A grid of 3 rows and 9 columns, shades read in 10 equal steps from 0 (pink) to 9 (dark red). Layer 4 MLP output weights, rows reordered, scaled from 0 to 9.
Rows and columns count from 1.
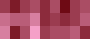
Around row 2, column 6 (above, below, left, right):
5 5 7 7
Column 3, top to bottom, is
6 4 5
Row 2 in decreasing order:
7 7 6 6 4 4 4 3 2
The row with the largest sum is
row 1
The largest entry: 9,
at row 1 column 7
